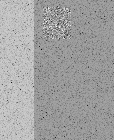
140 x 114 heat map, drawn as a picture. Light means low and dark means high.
There are no regular stripes. An odd patch, rougher than its surroundings, sits in the top middle. The top middle is the roughest part. A vertical seam about 30% of the way across splits the table, and the right part is higher.
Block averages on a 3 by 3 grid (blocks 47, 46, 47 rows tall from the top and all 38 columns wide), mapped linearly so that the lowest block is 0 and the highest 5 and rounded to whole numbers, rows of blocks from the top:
0 5 5 | 0 5 5 | 0 5 5
